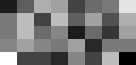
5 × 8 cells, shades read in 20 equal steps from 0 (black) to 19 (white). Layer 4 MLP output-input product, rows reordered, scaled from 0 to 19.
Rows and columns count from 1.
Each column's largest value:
19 14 13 14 12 12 14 17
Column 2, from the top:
7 14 14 12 5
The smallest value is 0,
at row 5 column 8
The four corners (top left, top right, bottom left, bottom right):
2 17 19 0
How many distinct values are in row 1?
8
